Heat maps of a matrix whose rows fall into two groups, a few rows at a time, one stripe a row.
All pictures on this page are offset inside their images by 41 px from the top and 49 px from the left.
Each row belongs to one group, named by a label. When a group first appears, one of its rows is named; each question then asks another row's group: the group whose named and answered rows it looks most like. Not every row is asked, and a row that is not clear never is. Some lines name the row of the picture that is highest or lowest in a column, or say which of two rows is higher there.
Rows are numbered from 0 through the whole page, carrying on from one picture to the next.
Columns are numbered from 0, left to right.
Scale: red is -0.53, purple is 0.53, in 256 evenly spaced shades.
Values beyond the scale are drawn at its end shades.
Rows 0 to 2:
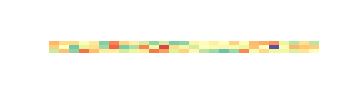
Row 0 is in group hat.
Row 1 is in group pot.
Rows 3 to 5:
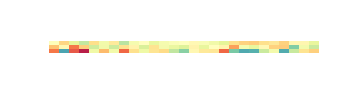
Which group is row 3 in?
hat
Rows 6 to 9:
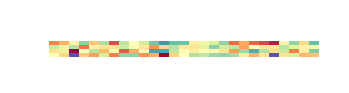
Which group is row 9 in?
pot
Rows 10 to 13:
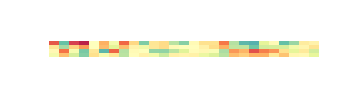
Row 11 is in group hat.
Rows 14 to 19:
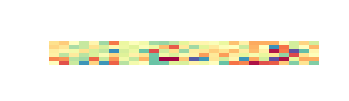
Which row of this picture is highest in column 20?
17
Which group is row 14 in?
hat
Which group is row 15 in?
pot
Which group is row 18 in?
pot
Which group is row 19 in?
hat
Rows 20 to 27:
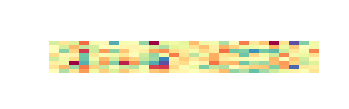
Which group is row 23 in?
pot
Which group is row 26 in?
pot
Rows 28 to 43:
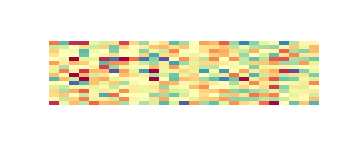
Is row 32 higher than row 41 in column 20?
Yes
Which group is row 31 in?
pot
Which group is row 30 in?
pot
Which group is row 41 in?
hat
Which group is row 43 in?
hat
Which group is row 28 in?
hat
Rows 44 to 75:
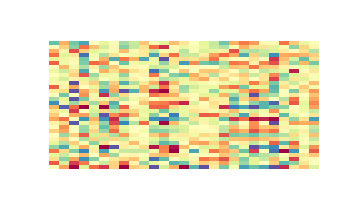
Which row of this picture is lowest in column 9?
64
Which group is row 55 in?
pot
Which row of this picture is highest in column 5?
62
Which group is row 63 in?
hat
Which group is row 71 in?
pot
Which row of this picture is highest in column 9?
48
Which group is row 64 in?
pot
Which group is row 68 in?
hat
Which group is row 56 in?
pot
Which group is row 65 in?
hat
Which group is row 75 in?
pot
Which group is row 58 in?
pot
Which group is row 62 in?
hat
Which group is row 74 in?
hat
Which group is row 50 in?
hat
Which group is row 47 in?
pot
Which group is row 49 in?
hat
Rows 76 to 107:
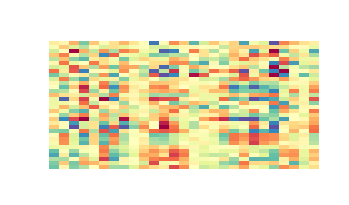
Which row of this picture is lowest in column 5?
90
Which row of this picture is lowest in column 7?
95
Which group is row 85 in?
hat
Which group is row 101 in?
hat
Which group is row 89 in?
hat
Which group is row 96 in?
pot
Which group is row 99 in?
hat
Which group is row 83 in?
pot
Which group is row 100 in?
hat
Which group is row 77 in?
hat
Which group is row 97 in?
pot
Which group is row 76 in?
pot
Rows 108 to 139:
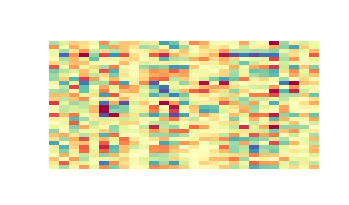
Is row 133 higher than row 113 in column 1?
No
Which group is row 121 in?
hat
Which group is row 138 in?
hat
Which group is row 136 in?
hat
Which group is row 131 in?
hat
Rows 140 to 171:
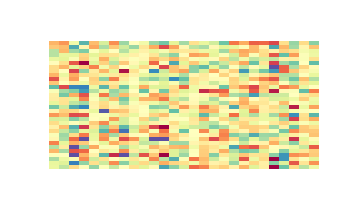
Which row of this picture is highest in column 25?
152
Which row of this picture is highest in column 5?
157
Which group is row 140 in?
hat
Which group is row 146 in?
pot
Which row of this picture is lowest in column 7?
147
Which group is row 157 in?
hat
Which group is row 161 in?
pot
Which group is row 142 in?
hat
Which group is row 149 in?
hat
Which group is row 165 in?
hat
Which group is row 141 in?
pot
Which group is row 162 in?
pot
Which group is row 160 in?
hat
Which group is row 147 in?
pot
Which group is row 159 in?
pot
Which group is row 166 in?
pot
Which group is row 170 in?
pot
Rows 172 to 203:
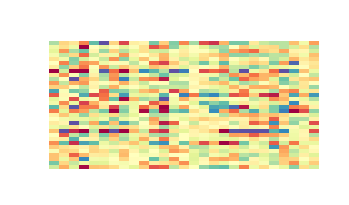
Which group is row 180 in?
hat
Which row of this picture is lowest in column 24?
189
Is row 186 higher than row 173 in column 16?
No
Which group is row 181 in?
pot
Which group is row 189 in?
pot
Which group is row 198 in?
pot
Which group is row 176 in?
pot
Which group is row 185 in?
hat
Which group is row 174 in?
hat
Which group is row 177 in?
pot
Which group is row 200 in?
pot
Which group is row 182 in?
hat
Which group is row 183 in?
hat
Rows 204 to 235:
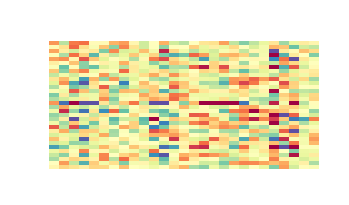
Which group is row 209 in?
pot
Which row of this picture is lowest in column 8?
219
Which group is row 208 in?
pot
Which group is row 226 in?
pot
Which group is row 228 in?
pot
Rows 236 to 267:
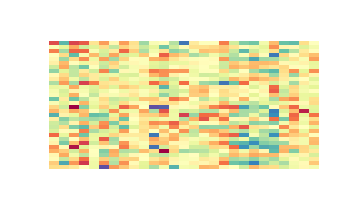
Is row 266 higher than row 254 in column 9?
Yes
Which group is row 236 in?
hat
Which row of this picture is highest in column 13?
236
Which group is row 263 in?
pot
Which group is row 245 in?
hat
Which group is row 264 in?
hat
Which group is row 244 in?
pot
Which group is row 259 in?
pot
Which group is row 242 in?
hat
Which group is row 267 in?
hat
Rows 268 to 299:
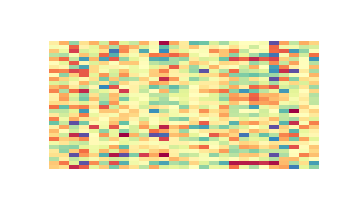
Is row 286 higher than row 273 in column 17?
No
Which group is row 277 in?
pot
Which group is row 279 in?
hat
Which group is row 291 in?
pot
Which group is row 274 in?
pot
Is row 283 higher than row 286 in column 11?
Yes
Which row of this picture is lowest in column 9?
296
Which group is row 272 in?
hat
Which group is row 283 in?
hat
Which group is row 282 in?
hat
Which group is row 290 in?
pot
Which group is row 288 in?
pot
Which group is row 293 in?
hat
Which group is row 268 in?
pot
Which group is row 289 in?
pot
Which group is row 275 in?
pot
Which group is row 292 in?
pot
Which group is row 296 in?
pot
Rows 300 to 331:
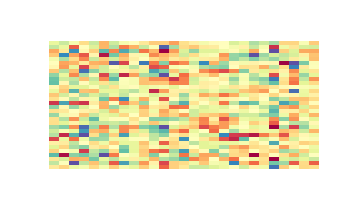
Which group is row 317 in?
pot
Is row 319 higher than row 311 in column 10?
Yes
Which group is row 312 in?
pot
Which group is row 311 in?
hat
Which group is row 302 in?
pot
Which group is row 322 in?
pot
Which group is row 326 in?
hat
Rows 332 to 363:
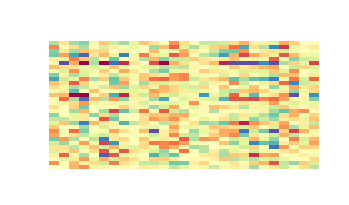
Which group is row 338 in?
hat
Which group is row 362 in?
hat
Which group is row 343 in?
pot
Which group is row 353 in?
pot
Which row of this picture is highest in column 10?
354
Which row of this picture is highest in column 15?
345
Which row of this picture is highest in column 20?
337
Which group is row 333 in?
pot
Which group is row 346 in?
hat
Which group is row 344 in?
pot
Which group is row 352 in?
hat
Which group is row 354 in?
pot
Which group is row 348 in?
pot
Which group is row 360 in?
hat
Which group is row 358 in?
pot
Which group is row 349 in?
pot
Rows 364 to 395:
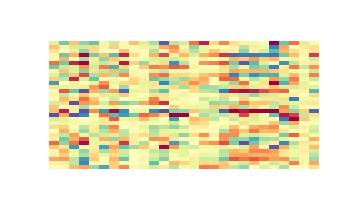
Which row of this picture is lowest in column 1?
381
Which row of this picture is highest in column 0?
382
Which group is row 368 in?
hat
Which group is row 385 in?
hat
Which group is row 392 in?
hat
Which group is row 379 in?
pot
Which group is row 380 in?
pot
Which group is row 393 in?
hat
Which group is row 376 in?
hat
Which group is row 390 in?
pot
